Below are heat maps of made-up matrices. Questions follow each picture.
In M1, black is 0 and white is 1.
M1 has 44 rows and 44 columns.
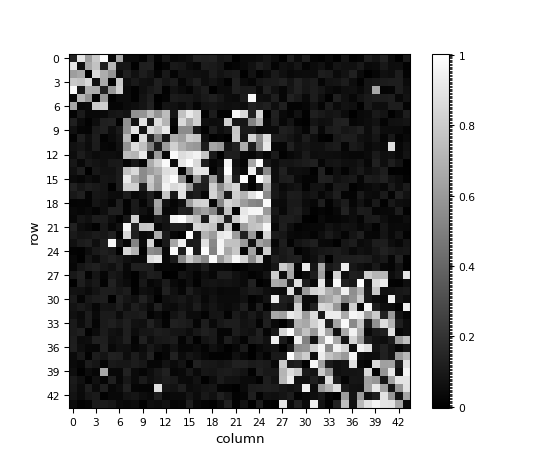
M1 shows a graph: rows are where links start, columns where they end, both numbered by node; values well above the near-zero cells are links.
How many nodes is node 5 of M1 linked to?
4
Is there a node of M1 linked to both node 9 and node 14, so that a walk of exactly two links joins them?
yes
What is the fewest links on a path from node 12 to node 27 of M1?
4
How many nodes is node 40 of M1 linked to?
8
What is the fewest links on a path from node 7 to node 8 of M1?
1
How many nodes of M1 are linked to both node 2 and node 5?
2
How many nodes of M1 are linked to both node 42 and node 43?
4
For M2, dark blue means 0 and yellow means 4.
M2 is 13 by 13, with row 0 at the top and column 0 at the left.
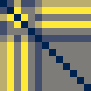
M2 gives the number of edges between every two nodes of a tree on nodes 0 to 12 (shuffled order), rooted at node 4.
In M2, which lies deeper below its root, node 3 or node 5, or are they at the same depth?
node 3
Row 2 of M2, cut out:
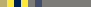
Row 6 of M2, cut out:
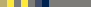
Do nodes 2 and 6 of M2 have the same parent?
yes
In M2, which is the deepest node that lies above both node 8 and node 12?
5
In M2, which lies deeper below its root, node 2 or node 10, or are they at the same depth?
the same depth
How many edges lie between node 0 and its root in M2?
1
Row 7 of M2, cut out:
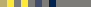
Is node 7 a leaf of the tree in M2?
yes
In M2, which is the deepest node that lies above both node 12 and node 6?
5
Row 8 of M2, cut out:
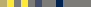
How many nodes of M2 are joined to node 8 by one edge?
1
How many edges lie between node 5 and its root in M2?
1
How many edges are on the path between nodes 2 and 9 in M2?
2
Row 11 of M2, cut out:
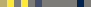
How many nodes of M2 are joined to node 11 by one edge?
1
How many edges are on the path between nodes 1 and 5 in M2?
3
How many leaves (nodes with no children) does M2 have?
10
